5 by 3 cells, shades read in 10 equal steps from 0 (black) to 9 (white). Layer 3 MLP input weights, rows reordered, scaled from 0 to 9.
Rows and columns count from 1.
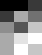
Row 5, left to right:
6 9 7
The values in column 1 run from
0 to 6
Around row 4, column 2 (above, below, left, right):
3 9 6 9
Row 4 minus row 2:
4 2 5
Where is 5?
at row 3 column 1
